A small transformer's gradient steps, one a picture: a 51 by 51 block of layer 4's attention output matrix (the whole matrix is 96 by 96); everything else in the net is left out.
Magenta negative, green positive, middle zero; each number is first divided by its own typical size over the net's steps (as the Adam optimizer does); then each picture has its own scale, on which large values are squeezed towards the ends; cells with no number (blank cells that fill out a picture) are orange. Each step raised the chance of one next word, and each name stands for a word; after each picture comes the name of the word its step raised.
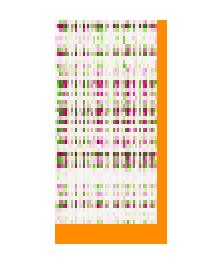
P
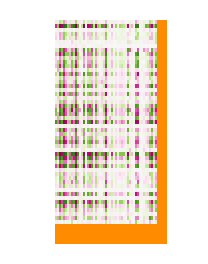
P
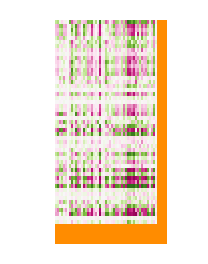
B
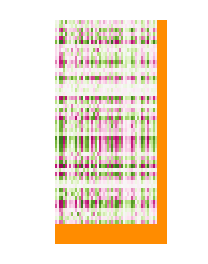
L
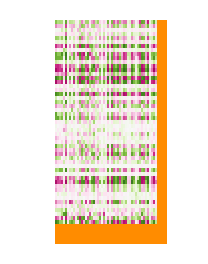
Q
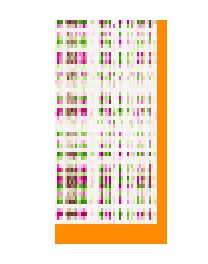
B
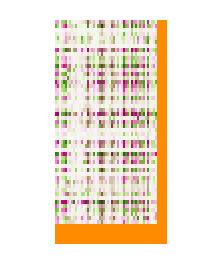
P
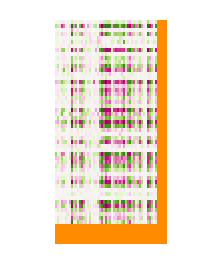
P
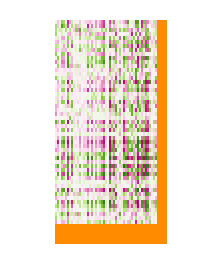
L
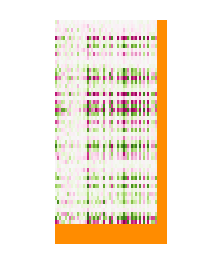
Q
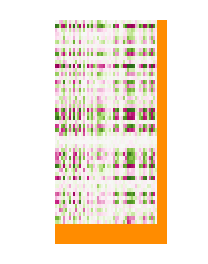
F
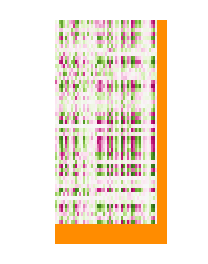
L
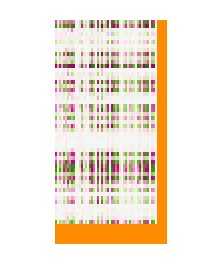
F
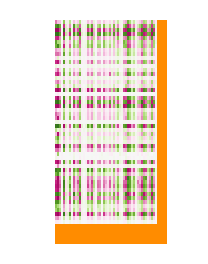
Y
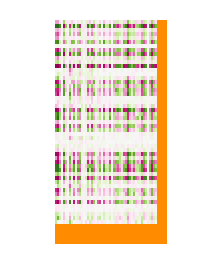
F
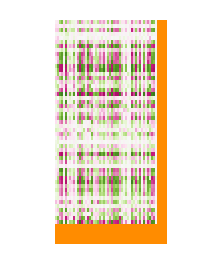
Q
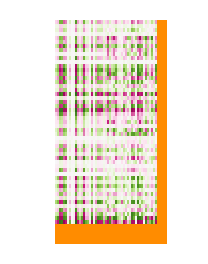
Q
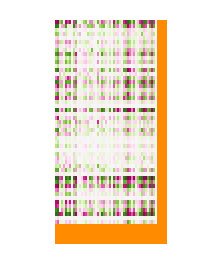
B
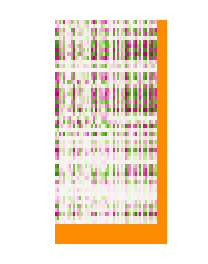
Y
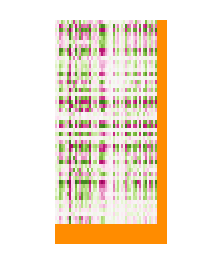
Y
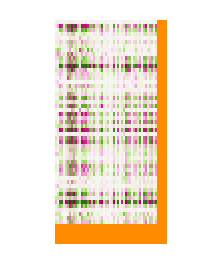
F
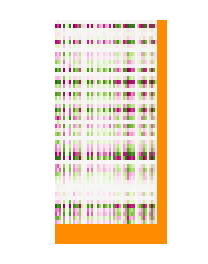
P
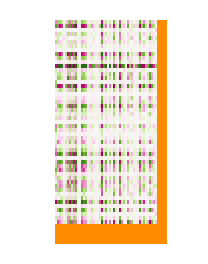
F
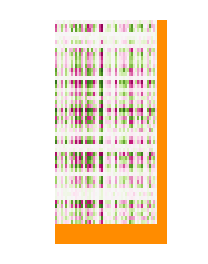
P
